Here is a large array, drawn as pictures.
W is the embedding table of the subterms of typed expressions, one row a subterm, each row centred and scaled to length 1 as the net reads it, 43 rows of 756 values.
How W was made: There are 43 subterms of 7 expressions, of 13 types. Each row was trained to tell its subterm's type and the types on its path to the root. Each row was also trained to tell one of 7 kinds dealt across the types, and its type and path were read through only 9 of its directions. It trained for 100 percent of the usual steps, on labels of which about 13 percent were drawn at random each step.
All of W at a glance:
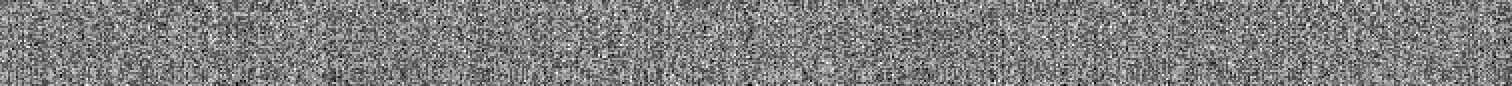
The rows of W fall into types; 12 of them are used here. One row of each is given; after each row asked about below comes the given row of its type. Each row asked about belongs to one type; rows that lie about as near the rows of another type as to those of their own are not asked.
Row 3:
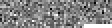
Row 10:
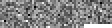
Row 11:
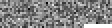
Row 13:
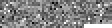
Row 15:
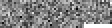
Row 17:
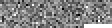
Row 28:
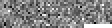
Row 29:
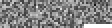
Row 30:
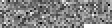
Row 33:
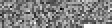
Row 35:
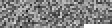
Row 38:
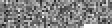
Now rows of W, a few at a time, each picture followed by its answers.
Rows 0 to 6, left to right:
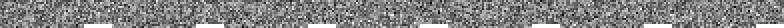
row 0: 33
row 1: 29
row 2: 33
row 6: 38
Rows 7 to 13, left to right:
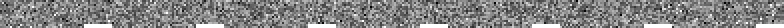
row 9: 15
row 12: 28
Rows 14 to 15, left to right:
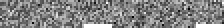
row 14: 3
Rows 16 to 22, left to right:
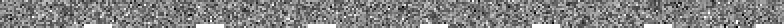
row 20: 15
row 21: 30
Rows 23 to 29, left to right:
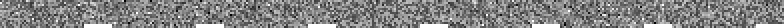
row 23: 17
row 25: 28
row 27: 28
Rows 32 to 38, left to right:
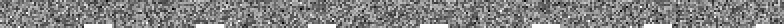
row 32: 29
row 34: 30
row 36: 30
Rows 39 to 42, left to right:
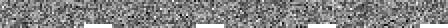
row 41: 33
